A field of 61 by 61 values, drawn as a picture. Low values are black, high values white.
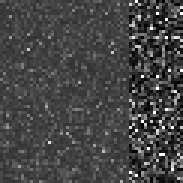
Histogram: skewed, a long tail of high values. Seam: vertical, 70% of the way across, the left part calmer. Grain: fine. Stripes: none. Mirror symmetry: none. Average level on the scale: 30%.
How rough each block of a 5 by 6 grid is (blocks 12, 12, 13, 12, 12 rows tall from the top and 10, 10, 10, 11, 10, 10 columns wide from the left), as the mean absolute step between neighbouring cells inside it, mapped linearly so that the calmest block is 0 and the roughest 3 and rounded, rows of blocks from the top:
000022 / 000022 / 000022 / 000033 / 000022
